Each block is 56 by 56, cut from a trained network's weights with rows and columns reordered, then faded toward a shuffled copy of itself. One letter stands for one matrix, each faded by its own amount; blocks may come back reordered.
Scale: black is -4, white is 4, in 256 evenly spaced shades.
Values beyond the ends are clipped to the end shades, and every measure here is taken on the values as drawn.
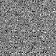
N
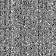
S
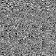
N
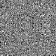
N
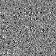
N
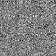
N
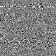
N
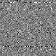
N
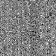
S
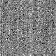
S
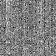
S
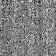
S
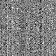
S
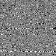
N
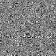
N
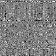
N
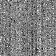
S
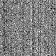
S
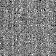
S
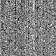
S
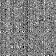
S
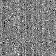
S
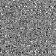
N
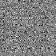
N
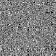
N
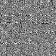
N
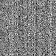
S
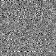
N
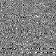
N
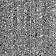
S
